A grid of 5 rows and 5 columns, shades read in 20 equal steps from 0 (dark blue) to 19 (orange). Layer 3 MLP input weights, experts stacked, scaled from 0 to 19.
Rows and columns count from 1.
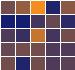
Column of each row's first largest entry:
3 4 3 2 1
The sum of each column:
28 23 54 22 31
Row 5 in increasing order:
1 5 6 8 8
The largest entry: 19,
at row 1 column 3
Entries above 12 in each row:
1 0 1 0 0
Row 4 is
7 8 8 5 5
